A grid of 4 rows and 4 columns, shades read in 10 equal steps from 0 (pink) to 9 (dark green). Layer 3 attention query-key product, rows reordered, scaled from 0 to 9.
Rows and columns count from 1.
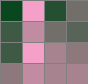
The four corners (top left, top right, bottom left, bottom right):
9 5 4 3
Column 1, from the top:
9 7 7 4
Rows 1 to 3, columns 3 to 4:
8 5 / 5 6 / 3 4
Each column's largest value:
9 2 8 6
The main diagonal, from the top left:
9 2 3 3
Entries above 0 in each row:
3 4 3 4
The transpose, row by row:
9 7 7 4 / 0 2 0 2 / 8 5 3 3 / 5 6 4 3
